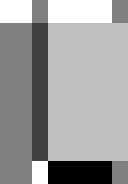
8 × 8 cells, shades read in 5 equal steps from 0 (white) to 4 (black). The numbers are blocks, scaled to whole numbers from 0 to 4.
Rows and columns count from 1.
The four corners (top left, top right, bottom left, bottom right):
0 2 2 2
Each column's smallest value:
0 0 0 0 0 0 0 1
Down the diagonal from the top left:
0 2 3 1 1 1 1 2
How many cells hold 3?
6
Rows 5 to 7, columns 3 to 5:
3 1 1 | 3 1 1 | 3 1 1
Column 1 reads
0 2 2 2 2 2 2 2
